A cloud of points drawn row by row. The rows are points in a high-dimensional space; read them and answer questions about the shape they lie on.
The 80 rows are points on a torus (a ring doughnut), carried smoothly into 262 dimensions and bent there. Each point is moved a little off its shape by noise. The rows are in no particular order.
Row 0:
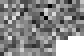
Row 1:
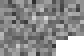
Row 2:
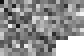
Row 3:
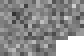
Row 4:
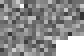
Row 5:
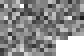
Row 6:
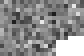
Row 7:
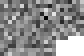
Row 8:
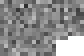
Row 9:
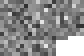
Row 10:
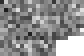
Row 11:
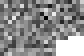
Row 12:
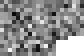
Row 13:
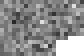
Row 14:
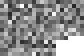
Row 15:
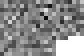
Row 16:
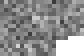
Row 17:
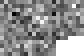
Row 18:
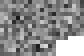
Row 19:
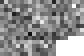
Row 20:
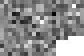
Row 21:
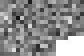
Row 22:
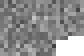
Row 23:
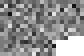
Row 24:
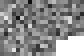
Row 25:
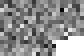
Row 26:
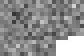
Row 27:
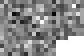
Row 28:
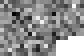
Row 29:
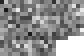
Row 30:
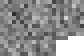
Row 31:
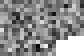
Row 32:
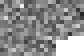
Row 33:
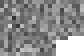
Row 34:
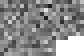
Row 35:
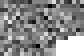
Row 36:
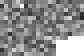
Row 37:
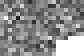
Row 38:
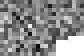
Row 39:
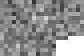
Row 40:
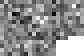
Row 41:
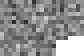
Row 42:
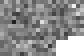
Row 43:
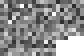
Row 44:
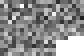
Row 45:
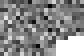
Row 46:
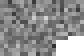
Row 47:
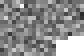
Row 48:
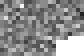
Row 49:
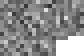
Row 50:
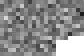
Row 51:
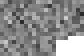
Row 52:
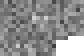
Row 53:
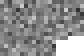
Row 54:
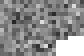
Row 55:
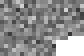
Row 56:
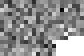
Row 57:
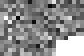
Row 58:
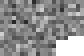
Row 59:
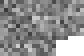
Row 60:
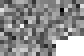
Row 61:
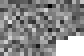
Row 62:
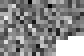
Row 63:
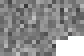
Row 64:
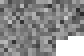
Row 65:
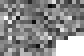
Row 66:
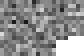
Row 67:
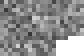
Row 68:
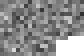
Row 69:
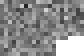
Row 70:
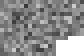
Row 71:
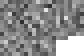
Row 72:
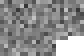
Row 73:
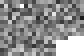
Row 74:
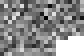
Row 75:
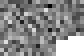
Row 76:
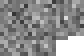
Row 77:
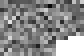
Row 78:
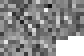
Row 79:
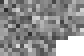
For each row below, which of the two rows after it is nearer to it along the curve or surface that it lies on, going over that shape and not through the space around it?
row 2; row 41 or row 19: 19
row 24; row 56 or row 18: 18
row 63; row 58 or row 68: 58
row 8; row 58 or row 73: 58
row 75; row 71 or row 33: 71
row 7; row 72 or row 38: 72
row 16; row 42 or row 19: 19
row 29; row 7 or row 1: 1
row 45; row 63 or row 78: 78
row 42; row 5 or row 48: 48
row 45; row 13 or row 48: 48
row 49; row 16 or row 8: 16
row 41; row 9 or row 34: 9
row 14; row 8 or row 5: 5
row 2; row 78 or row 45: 78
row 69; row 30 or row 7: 7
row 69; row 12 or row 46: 46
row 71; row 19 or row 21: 19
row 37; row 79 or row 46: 46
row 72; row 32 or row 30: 32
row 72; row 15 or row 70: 15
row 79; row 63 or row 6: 63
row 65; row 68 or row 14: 68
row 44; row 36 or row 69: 36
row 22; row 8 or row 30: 8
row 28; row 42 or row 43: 42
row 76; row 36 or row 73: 36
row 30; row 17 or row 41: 41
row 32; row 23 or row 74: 74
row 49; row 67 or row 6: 67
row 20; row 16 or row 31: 31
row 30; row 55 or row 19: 19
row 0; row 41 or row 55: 55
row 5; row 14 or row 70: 14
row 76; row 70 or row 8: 70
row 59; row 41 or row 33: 33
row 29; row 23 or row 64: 64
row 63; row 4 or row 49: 4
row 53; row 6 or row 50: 50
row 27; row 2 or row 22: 2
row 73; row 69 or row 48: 48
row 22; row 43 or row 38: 43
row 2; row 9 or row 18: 9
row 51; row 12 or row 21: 21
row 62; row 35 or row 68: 35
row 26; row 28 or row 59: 59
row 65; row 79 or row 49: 49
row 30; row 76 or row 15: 76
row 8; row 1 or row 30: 1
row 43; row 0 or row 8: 0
